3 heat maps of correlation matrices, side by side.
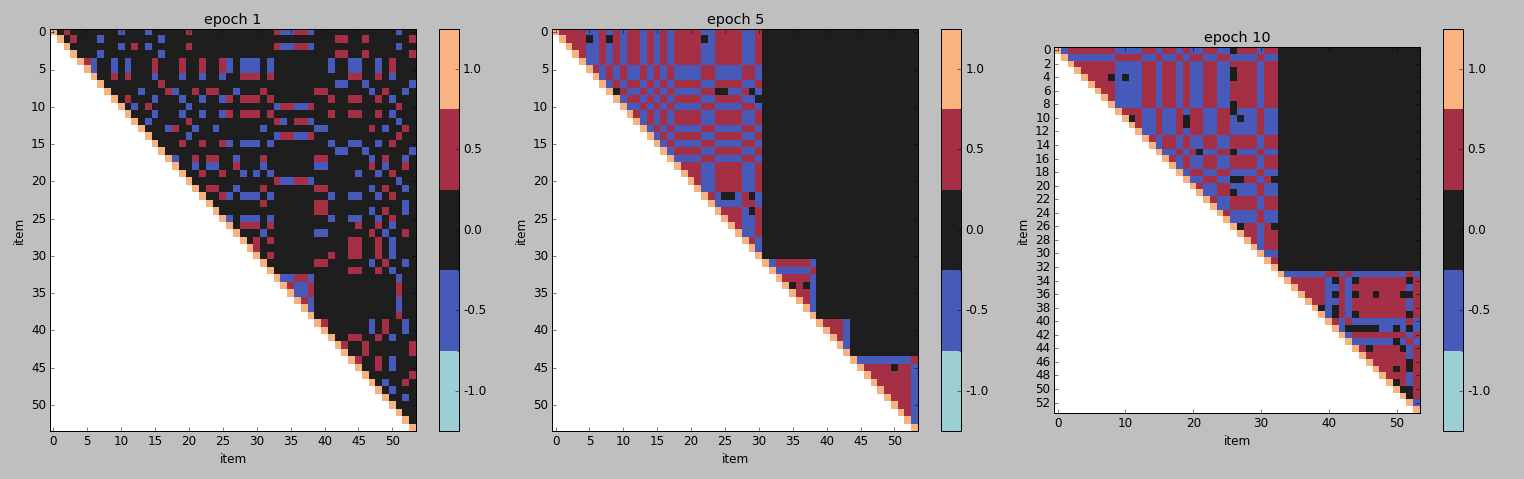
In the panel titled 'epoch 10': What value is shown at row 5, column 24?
-0.5
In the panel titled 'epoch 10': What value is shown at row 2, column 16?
0.5
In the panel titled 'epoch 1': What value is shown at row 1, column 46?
0.5
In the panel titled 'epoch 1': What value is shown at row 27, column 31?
-0.5
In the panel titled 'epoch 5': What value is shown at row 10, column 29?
0.5
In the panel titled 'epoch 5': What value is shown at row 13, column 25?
-0.5
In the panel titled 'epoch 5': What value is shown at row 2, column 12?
0.5
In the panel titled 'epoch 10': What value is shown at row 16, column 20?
-0.5
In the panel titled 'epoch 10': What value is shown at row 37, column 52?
-0.5
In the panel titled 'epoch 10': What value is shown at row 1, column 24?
0.5
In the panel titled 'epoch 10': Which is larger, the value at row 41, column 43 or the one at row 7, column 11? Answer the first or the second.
the first
